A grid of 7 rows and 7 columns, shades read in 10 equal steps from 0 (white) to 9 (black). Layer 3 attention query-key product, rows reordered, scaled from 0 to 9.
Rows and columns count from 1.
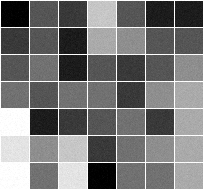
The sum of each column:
28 40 38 38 39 40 30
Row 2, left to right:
7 6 8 3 4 6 6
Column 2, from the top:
6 6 5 6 8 4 5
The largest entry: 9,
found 2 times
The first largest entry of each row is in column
1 3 3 5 2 4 4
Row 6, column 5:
5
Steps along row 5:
up down down down up down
